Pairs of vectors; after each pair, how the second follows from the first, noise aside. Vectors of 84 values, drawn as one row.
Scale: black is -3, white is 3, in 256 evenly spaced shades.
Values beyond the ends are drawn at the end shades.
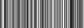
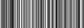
reversed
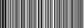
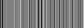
partly zeroed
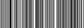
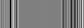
partly zeroed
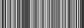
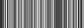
reversed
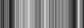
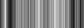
reversed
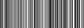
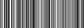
reversed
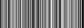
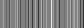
partly zeroed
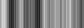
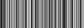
shuffled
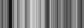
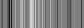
partly zeroed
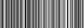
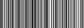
shuffled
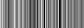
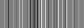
partly zeroed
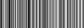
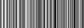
reversed
